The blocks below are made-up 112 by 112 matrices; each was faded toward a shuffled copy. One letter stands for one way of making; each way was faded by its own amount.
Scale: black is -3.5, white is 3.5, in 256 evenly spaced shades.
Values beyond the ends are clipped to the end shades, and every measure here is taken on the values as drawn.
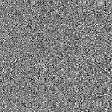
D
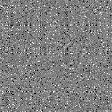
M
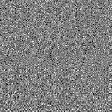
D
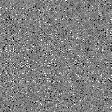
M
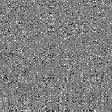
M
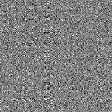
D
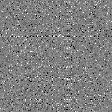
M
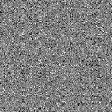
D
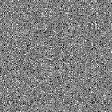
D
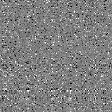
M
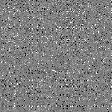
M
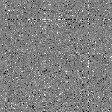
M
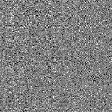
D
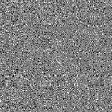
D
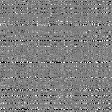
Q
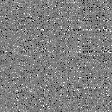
M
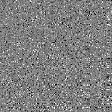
M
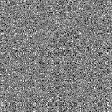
D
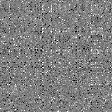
M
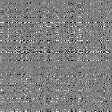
Q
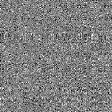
D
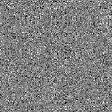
D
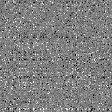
M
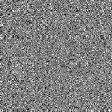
D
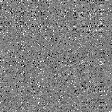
M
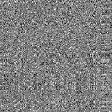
D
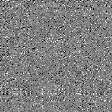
M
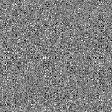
D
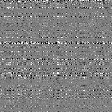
Q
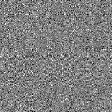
D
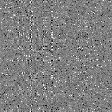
M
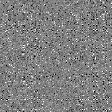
M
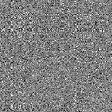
D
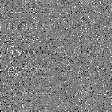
M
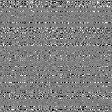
Q
